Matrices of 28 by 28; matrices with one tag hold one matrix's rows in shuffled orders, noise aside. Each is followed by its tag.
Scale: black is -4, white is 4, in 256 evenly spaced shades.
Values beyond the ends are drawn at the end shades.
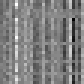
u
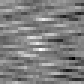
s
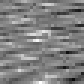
s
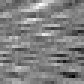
s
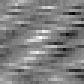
s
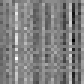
u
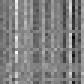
u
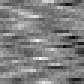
s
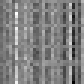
u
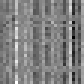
u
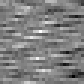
s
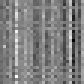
u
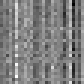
u
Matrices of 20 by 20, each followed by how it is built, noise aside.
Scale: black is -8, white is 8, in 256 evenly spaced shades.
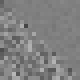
lower triangular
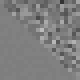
upper triangular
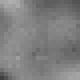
smooth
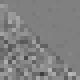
lower triangular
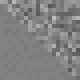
upper triangular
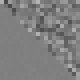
upper triangular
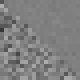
lower triangular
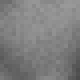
smooth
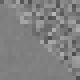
upper triangular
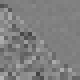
lower triangular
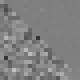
lower triangular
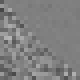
lower triangular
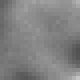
smooth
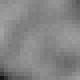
smooth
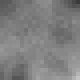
smooth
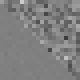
upper triangular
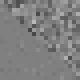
upper triangular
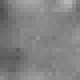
smooth
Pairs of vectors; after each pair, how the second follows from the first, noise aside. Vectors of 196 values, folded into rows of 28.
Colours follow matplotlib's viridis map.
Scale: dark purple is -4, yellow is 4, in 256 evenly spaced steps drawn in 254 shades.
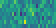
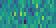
negated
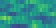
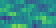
negated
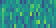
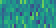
negated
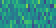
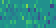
partly zeroed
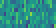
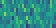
sign-scrambled
